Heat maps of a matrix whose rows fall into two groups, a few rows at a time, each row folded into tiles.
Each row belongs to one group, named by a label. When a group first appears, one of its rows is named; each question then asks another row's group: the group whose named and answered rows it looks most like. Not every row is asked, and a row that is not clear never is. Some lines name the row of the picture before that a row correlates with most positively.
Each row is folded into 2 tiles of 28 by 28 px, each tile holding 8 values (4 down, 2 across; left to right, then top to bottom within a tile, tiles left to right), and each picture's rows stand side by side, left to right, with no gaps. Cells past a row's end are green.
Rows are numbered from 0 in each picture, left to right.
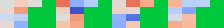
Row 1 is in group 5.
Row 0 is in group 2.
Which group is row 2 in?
2
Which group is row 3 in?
5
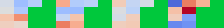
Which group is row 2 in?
5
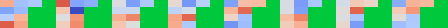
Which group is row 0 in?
5
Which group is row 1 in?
5
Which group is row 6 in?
2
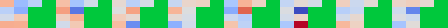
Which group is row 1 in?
5
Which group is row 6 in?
5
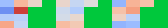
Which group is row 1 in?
5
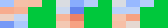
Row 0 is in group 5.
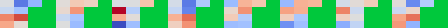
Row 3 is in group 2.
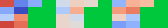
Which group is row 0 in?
5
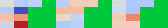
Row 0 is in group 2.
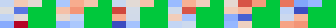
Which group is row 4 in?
2
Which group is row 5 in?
5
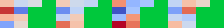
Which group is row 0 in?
5
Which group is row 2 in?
5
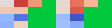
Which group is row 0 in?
2
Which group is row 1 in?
2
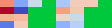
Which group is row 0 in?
5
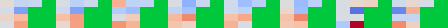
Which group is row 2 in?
5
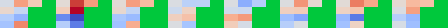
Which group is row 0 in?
2
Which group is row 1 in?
2
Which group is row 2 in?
2
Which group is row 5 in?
2
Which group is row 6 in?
2
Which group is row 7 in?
2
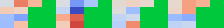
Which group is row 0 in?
2
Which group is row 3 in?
2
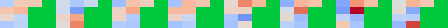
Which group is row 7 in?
2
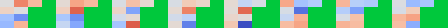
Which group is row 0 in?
2
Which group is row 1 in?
2
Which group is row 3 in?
2
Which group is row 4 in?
2
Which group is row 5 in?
5
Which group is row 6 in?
5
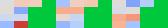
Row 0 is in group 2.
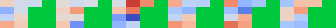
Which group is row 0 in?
5
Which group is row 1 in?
2
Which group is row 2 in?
2
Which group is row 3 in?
5
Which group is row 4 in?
5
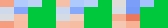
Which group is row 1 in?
5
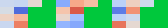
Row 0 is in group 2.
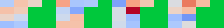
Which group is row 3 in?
2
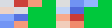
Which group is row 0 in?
2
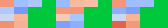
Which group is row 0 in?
5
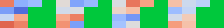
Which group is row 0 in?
5
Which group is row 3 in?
5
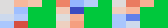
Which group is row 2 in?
2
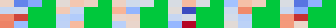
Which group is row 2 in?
5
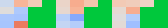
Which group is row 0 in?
2
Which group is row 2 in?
2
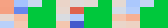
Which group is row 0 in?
5
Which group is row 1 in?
2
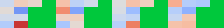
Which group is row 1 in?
5
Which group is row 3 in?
5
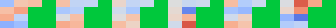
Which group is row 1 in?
5
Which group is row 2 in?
5
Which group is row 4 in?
5
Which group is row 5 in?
2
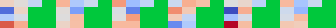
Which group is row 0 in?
5
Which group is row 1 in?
5
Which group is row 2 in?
5
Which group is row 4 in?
5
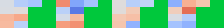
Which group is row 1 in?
5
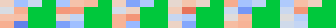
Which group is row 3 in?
2
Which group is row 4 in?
5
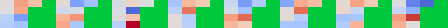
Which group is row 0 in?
2
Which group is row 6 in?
2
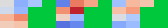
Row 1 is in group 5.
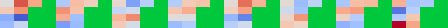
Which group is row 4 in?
2
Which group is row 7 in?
5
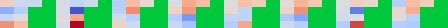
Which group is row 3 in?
2
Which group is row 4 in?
2
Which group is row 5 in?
2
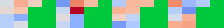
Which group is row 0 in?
2
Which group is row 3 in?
5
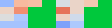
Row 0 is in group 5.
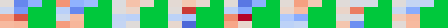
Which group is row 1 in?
5
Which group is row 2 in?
2
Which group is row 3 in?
2
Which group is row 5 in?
2
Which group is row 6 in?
2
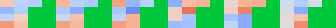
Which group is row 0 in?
5
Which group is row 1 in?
5
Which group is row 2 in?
5
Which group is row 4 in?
2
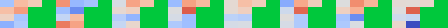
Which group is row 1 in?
5
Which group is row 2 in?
2
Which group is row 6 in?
2
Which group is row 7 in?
2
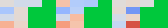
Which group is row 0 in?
5
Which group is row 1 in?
5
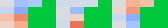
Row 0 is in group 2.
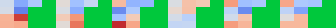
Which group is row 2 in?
5
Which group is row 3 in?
2
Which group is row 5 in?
5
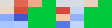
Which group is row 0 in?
2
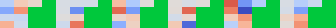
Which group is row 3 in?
2
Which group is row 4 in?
5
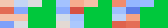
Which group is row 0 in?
5
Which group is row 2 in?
5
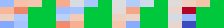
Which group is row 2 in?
2
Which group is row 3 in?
2
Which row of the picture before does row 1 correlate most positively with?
2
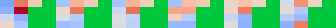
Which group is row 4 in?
2
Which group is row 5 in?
2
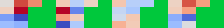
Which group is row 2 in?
5
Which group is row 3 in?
2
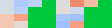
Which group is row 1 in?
2
